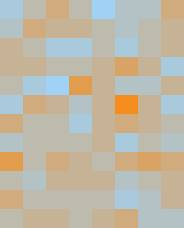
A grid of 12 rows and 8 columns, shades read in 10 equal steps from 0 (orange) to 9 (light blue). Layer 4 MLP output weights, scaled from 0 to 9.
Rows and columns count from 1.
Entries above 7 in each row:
2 0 3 1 2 2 1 1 0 0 1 0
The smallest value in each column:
2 4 4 2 5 0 3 4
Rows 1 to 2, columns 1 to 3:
8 6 4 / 7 4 5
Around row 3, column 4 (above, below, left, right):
5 6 8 6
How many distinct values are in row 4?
4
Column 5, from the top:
9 6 6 5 5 5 5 5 6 5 6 5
